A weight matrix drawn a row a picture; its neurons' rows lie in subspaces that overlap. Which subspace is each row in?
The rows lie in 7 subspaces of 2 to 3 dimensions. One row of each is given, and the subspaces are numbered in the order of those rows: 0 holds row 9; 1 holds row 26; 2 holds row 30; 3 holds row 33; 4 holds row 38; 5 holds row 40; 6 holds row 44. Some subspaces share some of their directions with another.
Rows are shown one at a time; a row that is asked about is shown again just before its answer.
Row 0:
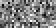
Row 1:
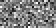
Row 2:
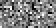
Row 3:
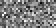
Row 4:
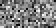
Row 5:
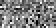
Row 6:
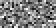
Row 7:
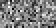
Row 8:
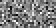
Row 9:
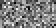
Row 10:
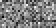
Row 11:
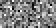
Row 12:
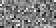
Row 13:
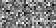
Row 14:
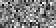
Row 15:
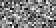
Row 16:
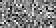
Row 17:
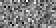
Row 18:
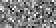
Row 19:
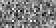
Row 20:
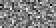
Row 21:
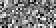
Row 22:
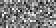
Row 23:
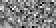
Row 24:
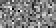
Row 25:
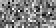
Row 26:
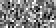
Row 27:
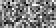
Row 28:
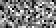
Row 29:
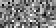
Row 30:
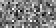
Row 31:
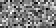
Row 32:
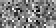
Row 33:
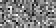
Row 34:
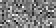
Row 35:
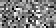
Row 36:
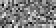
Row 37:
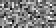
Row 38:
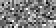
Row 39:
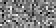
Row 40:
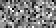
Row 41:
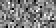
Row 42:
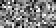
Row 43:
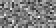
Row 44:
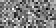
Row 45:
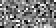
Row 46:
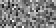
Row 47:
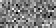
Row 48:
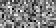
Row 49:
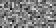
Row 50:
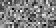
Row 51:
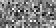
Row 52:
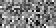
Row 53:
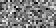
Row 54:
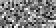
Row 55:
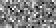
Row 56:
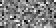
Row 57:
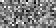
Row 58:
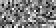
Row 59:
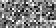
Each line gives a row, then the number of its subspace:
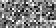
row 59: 2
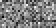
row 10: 2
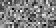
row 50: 4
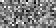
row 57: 2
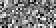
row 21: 1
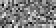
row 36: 1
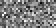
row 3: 0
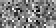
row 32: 6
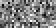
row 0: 5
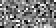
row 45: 0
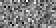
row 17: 2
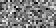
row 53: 6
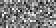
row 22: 0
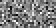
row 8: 3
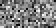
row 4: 0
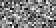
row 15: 4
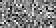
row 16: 3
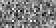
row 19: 2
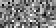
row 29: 5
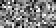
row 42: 0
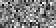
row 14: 5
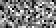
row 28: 5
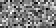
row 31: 6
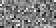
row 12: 0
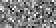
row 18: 5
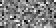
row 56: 0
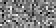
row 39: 3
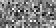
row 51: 2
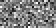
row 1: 6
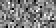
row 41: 1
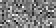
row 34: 3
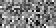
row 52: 6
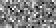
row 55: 5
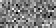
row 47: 3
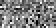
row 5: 6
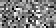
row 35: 6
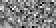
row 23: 5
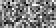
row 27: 0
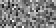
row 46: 4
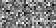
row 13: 2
